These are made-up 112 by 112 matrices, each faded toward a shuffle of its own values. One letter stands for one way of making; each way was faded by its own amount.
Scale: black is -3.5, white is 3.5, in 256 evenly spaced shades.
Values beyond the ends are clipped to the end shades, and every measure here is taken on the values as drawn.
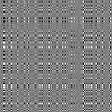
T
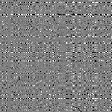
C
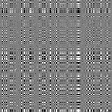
T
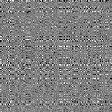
C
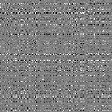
C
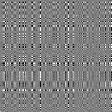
T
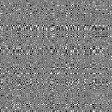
C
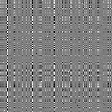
T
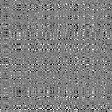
C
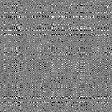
C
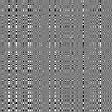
T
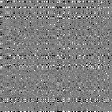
C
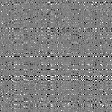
C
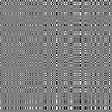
T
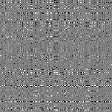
C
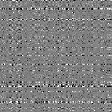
C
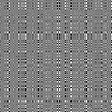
T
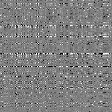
C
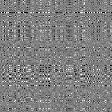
C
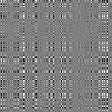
T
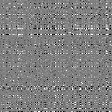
C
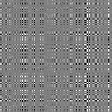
T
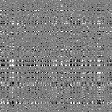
C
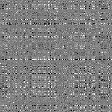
C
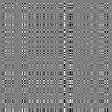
T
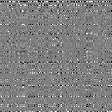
C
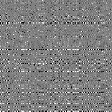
C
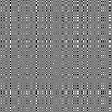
T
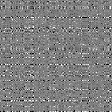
C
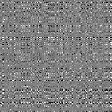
C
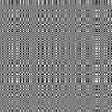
T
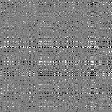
C
